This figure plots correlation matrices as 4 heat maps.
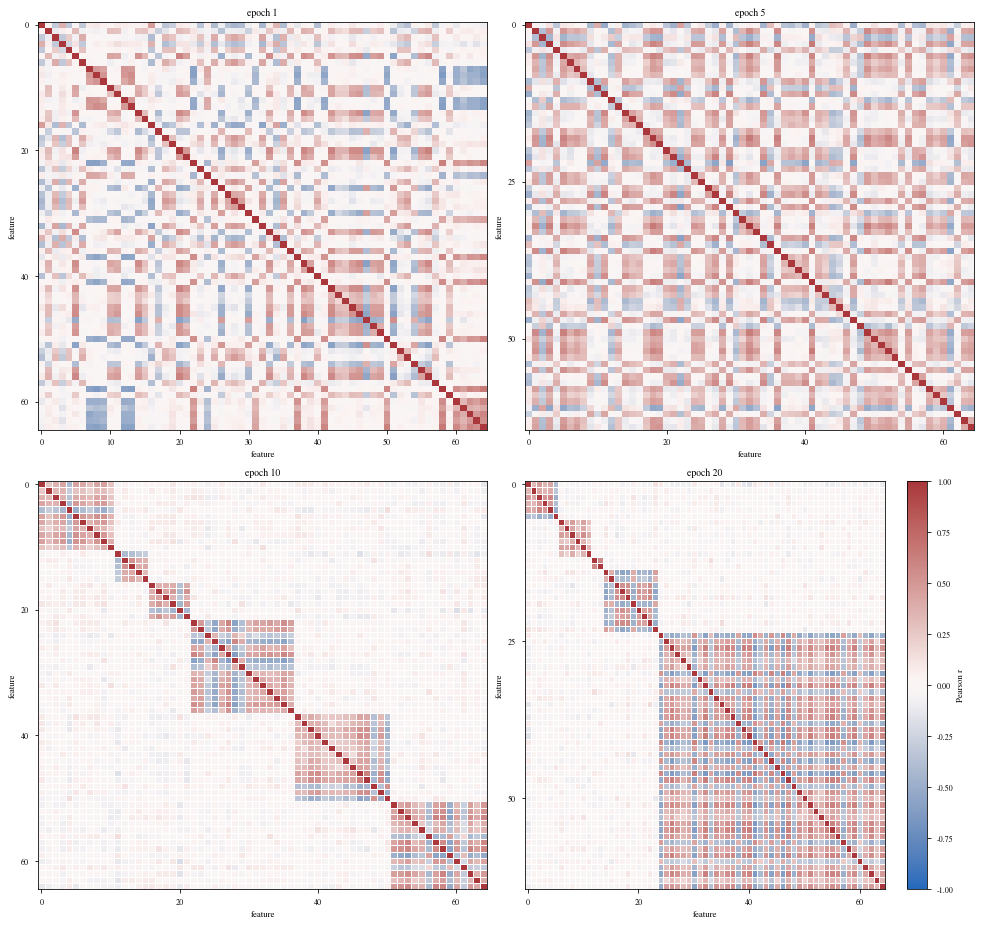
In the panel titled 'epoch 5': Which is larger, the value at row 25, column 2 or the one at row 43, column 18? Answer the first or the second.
the second
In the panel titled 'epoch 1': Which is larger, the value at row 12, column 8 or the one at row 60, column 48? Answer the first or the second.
the first
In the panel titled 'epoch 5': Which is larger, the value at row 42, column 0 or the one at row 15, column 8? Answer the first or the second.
the second
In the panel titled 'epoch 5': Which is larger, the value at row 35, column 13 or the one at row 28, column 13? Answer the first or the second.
the second
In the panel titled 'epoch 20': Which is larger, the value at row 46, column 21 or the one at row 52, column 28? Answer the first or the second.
the second
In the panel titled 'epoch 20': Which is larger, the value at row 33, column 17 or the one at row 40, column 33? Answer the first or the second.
the first
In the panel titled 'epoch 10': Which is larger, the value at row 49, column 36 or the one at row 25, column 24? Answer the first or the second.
the second
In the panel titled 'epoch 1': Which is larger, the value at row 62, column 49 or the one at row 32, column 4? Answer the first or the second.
the second
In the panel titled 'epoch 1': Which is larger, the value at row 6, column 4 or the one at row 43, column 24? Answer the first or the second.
the first
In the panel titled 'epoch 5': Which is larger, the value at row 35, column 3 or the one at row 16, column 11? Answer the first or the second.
the second
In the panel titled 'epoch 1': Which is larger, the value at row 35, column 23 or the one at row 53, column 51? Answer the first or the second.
the first
